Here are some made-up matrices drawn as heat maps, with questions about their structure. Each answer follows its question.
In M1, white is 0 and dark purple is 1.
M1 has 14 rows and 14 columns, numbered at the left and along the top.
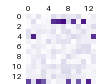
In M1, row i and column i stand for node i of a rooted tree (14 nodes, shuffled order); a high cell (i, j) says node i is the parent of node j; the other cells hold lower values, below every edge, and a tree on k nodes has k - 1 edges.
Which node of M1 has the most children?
13
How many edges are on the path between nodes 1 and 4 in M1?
1
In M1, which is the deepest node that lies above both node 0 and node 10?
13
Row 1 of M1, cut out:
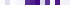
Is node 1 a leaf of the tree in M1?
no
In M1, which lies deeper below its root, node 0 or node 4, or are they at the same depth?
node 0
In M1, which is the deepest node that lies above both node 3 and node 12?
13
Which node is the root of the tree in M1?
4
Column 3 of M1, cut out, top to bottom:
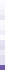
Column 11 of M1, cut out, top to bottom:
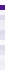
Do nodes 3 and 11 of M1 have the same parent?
no
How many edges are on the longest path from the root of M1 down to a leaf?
2
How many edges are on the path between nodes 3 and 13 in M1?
1
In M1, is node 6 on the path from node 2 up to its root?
no
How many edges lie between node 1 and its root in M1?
1
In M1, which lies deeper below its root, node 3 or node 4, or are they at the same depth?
node 3
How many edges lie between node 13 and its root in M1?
1
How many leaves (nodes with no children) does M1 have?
11
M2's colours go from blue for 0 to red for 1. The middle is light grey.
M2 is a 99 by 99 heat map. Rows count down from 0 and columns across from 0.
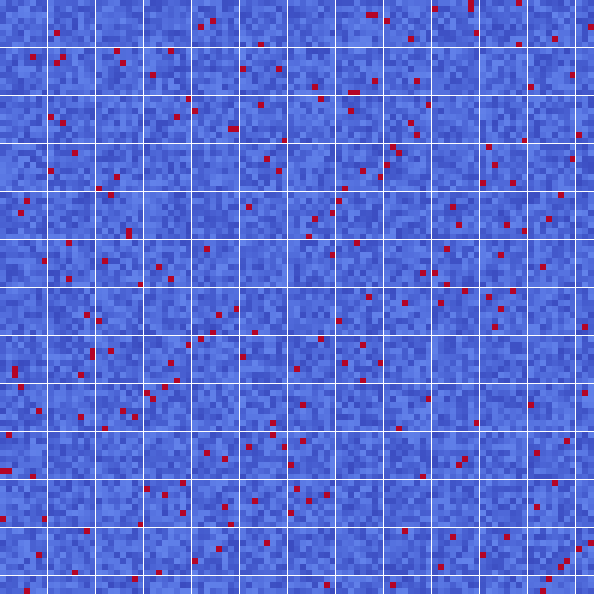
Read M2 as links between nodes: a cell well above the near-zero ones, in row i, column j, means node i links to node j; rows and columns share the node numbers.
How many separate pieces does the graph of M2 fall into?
1
